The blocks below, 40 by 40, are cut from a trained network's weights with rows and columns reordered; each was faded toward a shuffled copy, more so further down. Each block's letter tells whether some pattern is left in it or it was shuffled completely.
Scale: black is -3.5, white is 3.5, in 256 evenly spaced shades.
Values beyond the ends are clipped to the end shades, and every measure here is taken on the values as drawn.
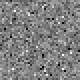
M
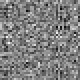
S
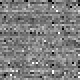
S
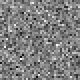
M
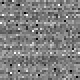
S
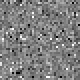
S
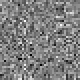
S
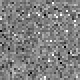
M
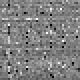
S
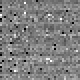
S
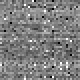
S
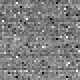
S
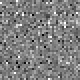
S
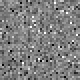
M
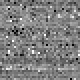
S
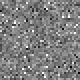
M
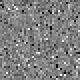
M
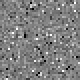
M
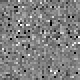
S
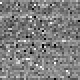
S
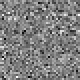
S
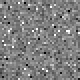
M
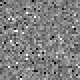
M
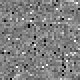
M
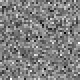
M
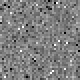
M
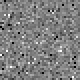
M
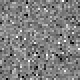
M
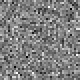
M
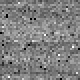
S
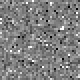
M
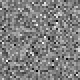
S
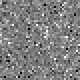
M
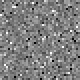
M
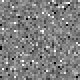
M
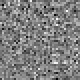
S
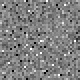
M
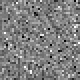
M
